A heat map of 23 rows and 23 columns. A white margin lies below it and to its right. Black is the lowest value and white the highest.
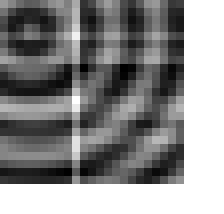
Calmest part: bottom left. Rings: centred on the top left. Odd lines: column 10.
